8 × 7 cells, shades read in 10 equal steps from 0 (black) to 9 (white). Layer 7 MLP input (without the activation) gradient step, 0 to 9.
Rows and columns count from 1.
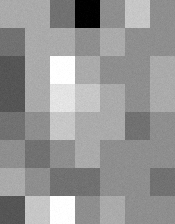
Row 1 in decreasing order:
7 6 6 5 5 4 0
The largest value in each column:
6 7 9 7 6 7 6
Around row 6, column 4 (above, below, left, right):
6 4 5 5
